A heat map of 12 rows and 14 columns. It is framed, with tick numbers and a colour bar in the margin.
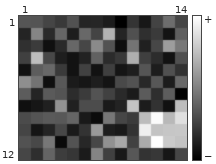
Most values sit low, with a long tail of high ones. The halves do not mirror each other. On average the colour sits 30% of the way up the scale. In the bottom right lies a patch that is higher than the rest. The ninth with the highest average is the bottom right.
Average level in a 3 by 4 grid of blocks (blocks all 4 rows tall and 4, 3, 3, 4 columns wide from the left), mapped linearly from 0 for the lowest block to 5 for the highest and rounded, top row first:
1 1 1 1 | 1 0 0 1 | 1 1 1 5
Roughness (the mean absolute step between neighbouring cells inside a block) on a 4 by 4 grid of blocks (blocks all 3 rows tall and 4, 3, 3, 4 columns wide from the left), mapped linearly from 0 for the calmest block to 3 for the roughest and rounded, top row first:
1 1 2 1 / 2 0 1 1 / 1 0 2 3 / 1 1 2 2
